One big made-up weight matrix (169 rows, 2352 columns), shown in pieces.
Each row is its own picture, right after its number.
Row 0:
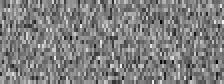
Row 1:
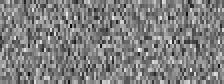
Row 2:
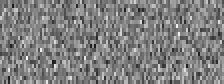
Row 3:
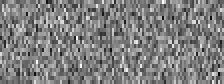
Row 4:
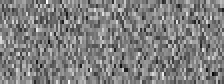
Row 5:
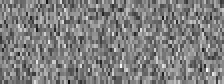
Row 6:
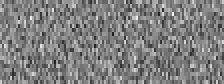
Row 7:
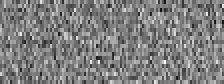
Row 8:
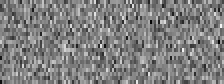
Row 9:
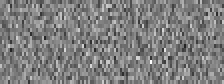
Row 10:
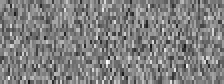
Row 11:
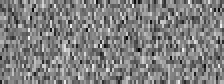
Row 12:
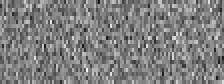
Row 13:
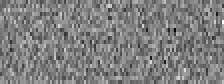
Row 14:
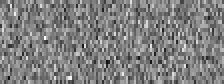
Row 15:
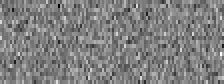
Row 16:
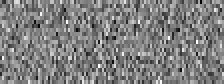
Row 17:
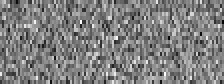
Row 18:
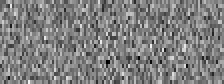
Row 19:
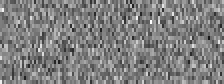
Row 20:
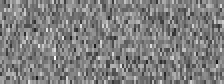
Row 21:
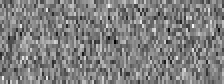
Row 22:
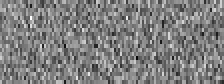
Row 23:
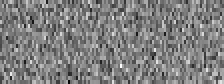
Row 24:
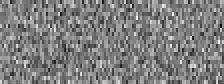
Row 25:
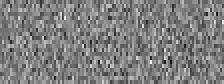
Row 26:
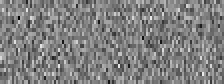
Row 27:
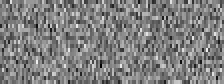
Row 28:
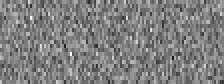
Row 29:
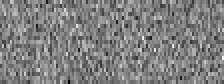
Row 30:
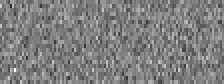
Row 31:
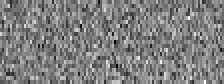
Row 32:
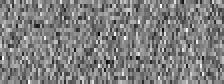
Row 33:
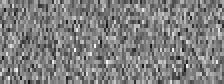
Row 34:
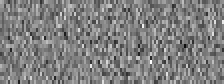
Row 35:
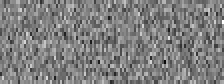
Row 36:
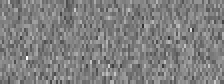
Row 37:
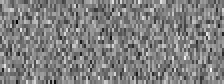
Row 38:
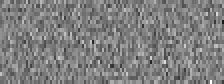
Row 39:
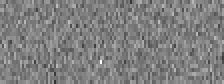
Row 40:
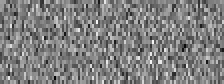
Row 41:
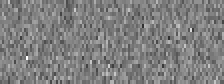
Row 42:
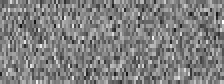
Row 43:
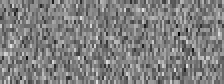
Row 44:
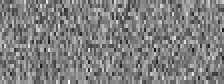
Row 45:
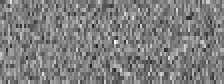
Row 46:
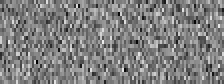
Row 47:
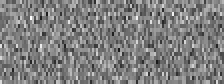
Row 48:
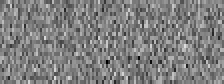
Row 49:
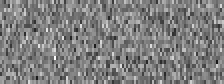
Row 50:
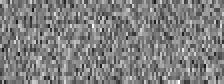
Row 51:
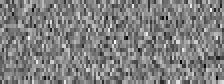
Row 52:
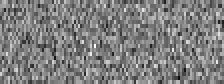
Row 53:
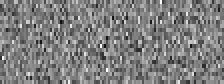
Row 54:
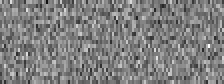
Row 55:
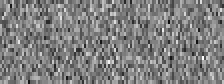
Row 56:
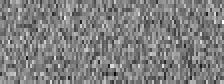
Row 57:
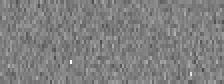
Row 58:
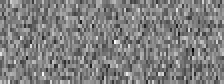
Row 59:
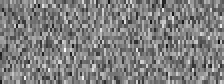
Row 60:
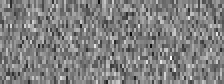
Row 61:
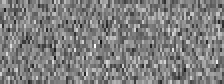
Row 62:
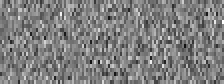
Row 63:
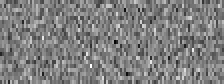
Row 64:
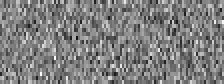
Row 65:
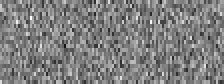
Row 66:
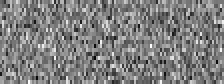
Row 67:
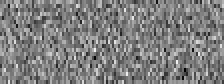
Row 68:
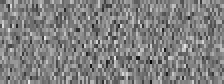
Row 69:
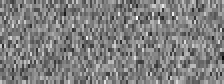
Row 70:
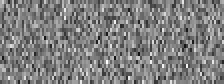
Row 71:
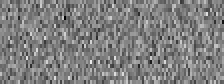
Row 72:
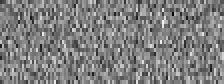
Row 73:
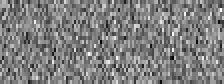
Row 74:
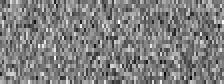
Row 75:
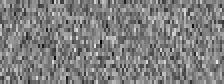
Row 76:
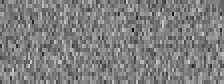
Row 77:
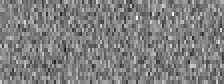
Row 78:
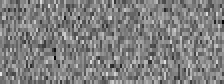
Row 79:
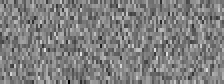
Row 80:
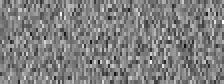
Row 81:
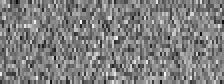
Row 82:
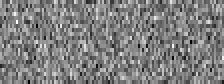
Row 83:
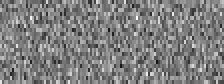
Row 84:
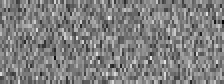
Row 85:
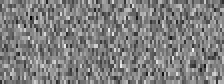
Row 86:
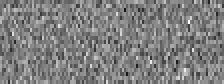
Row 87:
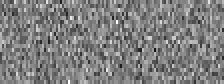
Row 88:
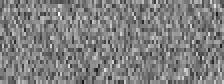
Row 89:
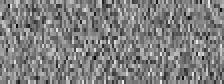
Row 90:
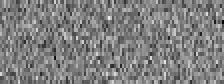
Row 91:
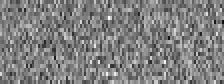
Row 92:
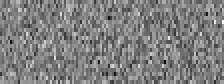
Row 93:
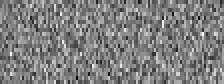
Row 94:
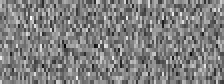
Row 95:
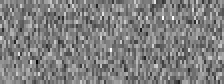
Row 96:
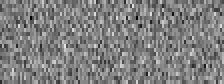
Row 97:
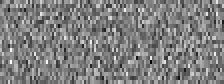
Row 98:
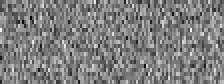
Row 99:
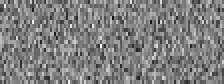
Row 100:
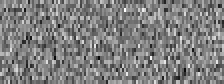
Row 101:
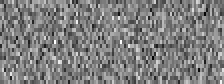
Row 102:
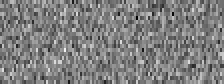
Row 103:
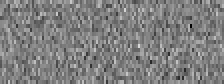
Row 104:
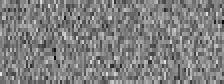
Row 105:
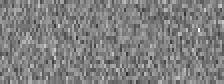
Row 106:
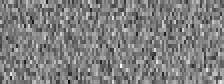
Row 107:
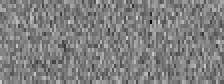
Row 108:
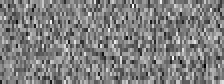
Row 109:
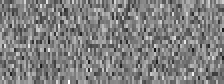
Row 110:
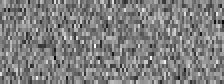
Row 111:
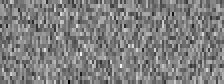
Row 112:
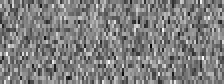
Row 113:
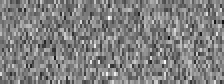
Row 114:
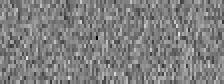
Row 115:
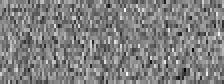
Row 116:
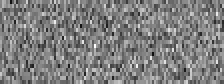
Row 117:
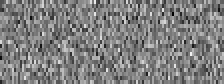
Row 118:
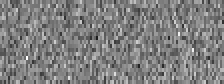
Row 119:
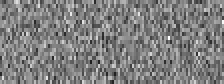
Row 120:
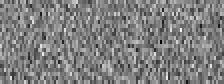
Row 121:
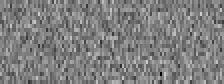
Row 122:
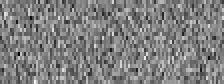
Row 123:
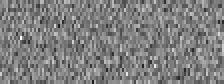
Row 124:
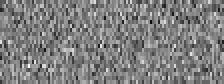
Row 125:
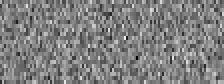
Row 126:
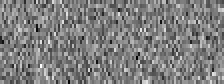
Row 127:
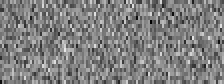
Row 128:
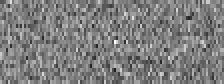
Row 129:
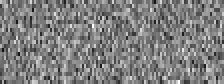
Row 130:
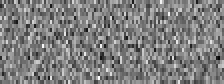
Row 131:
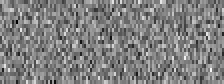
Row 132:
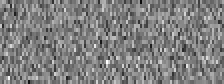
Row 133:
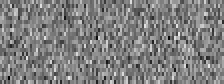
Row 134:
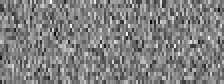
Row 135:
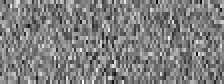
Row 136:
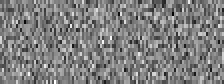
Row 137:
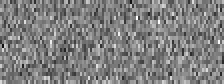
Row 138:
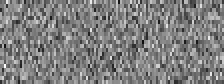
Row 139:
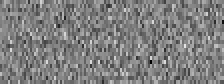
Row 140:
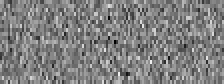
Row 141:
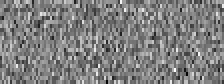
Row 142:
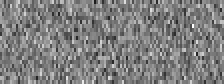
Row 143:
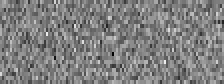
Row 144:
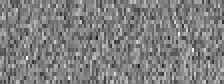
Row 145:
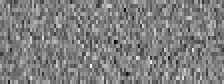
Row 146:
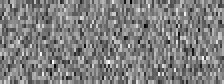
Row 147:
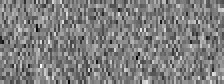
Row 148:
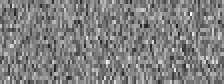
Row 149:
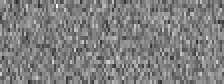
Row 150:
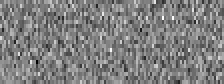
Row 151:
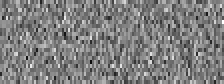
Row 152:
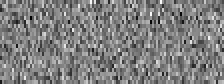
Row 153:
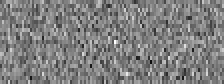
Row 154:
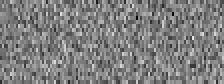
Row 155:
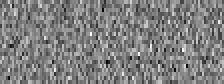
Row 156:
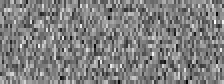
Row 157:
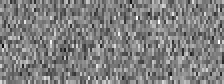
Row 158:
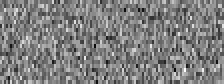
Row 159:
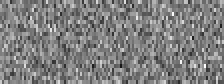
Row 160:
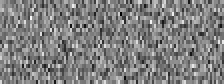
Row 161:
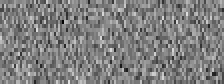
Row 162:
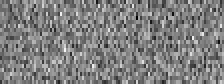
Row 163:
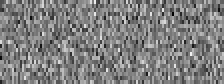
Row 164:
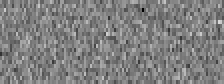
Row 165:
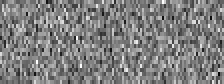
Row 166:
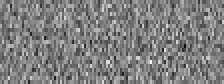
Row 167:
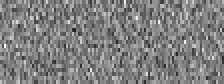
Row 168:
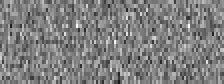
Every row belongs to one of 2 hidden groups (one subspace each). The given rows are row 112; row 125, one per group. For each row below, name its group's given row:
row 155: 112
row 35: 112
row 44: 125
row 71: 112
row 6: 125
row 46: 125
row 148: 112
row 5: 125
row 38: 112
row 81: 112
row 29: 125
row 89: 112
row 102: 125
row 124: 125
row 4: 125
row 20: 112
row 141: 112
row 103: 112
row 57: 112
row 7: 112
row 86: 112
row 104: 112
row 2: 112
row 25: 112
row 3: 125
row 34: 112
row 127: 125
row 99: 125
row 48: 112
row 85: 125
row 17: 112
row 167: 125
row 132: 112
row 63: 112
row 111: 125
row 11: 125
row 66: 112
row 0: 112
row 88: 112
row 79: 125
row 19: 125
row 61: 112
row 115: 112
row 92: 112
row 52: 112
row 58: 112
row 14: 112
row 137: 125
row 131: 125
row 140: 112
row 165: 125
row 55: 112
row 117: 125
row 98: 125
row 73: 112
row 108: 125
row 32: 112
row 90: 112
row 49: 112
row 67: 112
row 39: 125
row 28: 125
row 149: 112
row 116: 112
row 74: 112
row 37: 125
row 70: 112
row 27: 125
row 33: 112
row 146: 112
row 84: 112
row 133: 112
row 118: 112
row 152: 125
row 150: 125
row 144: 112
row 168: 112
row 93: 125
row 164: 112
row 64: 112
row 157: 125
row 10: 112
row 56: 112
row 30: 112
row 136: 125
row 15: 125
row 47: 125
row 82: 125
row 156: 112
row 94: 125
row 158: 112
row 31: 112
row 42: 112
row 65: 125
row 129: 125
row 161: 125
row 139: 112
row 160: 125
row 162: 125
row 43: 112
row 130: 125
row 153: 112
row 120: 125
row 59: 125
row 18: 112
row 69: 125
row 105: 112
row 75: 112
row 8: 125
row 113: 112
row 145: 112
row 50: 125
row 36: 112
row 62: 112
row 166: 112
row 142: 112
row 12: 125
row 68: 112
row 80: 112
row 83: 125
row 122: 125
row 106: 125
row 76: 125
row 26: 125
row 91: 112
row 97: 112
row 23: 125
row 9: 112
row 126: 125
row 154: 125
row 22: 125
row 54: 125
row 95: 125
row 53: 125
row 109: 125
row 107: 125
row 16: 112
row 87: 125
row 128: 112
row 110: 112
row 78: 112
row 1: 125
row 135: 112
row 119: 112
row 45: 112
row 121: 112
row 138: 125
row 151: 112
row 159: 125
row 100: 112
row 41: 112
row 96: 125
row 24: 125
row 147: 125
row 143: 112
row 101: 125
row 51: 125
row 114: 112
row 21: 112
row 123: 112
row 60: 112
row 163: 125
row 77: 125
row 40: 112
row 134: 125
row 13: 112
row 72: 125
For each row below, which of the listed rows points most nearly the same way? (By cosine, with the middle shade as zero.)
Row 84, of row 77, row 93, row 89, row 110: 110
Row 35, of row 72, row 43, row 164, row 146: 164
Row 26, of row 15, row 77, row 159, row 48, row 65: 65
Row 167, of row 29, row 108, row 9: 9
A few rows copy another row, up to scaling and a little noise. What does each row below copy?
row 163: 117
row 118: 144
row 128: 45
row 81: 17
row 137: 157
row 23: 106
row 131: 37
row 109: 44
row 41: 36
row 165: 3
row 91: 113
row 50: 129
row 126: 147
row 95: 150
